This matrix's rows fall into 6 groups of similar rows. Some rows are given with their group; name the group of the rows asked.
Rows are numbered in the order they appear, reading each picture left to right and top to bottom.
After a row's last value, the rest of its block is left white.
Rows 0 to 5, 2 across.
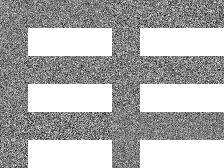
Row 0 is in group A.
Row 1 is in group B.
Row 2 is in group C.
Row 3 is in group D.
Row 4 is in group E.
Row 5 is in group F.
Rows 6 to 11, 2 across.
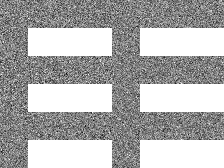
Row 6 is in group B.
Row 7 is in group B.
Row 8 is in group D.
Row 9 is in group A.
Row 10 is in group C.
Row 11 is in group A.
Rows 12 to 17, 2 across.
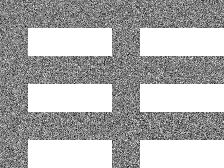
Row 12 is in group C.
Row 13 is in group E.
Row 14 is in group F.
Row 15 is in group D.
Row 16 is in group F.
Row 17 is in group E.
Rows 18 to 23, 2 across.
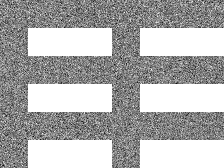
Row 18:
B
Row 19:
D
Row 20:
F
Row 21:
B
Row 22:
B
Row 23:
F
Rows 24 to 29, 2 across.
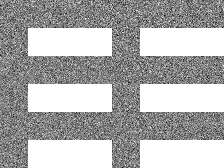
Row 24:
D
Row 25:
B
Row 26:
F
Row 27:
E
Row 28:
B
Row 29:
E
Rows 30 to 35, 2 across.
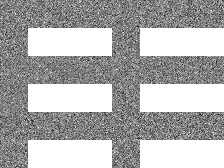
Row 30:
D
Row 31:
B
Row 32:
D
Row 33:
F
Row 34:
E
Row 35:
A
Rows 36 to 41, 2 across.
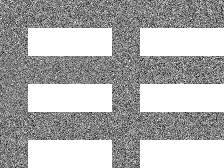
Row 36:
A
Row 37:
B
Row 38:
C
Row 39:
A
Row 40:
E
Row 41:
F
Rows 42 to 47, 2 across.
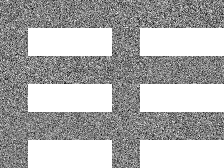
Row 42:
E
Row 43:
B
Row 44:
B
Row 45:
E
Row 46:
B
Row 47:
B
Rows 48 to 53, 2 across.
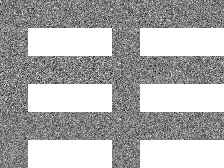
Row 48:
E
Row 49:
E
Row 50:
D
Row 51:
A
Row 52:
C
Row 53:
A
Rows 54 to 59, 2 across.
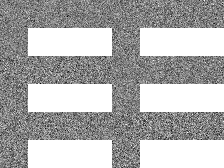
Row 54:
B
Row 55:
C
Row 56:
B
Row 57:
C
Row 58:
F
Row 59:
E
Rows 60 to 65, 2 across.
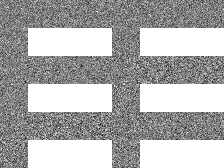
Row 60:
A
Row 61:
E
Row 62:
C
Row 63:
C
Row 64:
C
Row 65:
E
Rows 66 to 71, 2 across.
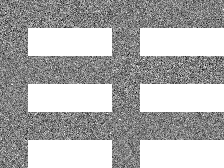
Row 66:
B
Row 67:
E
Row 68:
C
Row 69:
F
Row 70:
A
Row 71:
A
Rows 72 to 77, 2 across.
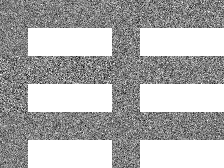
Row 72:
C
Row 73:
A
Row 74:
B
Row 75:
D
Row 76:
C
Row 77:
E
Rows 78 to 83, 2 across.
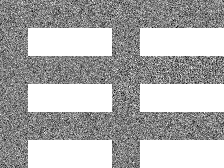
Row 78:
C
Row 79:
B
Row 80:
C
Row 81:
F
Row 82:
A
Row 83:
C
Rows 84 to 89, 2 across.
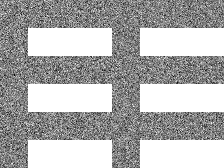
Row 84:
F
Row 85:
B
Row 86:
C
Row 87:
B
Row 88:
B
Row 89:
F
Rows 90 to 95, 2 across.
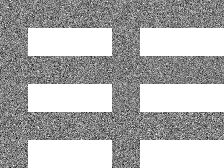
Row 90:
A
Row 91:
F
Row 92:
E
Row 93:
E
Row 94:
E
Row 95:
D
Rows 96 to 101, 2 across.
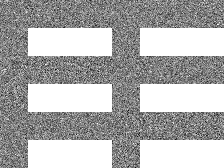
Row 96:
E
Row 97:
C
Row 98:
F
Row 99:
E
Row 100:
A
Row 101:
E
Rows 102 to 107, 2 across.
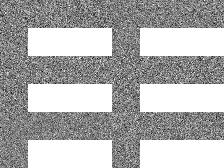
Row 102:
B
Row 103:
C
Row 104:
D
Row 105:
A
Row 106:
A
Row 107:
F
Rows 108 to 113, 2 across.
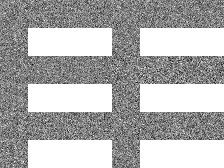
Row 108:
F
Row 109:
A
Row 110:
E
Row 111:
B
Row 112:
F
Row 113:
A
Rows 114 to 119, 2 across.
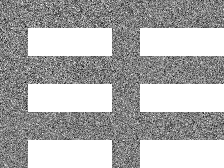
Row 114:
C
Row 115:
E
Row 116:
B
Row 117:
B
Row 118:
B
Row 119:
C
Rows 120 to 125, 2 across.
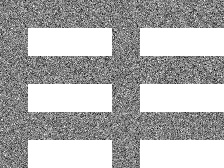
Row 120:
C
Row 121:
C
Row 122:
A
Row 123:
C
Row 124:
D
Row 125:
F
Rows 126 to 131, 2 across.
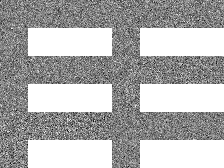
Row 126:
C
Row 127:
A
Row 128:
E
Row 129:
F
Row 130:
F
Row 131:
E
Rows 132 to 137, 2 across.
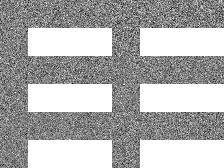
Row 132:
C
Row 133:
B
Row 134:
A
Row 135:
C
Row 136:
A
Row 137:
F
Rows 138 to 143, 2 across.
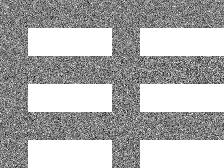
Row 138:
A
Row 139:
A
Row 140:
B
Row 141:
A
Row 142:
E
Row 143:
D
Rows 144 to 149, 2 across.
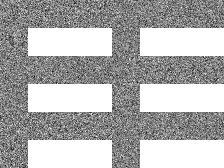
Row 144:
F
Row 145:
B
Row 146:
B
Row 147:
C
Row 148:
D
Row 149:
B
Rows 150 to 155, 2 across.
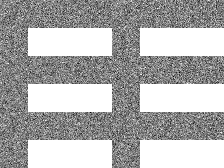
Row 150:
F
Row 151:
F
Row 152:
A
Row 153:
B
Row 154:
F
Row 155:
C
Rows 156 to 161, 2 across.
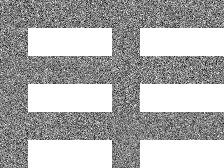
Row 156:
E
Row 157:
D
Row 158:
D
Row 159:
F
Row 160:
B
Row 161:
C
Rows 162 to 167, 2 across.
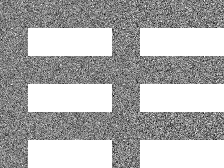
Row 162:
C
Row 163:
C
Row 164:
C
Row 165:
C
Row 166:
B
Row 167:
C
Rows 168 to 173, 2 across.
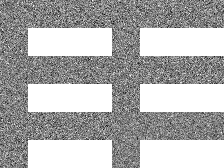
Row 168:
C
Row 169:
C
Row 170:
A
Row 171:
D
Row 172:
D
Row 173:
C
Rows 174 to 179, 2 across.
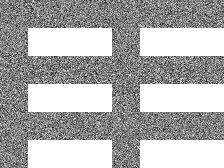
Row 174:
E
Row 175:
C
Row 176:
A
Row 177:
D
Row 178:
B
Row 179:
A
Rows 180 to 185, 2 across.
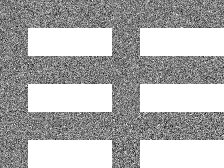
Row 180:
C
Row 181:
A
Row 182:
E
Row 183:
C
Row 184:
D
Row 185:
D
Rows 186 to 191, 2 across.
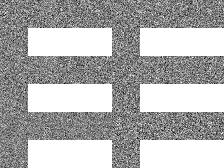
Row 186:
B
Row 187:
B
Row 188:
B
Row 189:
D
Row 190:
F
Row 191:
B
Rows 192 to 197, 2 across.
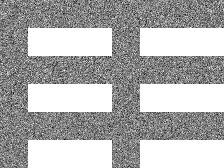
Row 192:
F
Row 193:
B
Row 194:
D
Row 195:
A
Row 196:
B
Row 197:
E
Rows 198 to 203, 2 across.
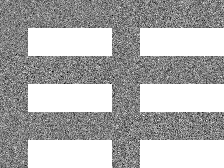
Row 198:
E
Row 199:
A
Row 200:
B
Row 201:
C
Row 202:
F
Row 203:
F
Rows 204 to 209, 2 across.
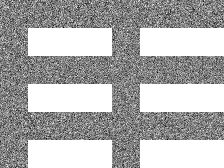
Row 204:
A
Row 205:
C
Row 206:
E
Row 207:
F
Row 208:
E
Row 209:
D
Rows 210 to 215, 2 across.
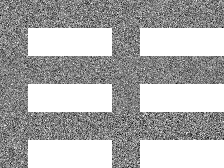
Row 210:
A
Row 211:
B
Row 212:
C
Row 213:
B
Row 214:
F
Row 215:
E
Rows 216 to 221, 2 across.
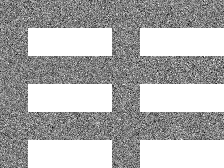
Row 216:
E
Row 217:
C
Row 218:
A
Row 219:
C
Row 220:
B
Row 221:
A
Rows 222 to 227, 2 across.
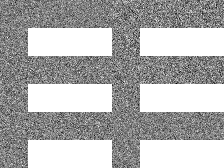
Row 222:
E
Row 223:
F
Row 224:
A
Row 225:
B
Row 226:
B
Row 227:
A
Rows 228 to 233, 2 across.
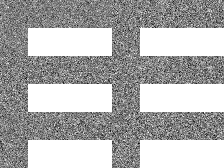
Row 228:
A
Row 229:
B
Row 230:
A
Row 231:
B
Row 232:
C
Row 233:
C
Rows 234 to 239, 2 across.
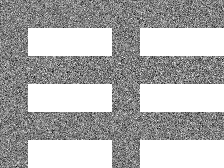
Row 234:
D
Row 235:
B
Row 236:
B
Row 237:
A
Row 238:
E
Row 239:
F
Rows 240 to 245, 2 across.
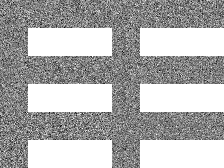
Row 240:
B
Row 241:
F
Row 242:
C
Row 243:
F
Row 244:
D
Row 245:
D
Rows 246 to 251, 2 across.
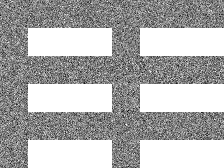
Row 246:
A
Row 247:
B
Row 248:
F
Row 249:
E
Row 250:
F
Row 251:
E
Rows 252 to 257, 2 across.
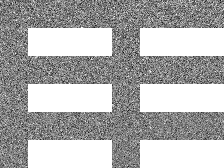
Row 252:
E
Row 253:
D
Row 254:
A
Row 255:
E
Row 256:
B
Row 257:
E
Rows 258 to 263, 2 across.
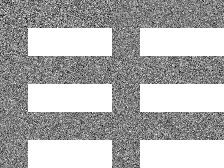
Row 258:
B
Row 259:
C
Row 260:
B
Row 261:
B
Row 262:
C
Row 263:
D
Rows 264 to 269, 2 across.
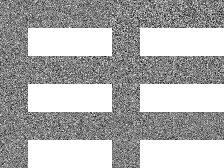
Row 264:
A
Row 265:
B
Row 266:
D
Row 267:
E
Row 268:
C
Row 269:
E
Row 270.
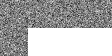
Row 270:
B
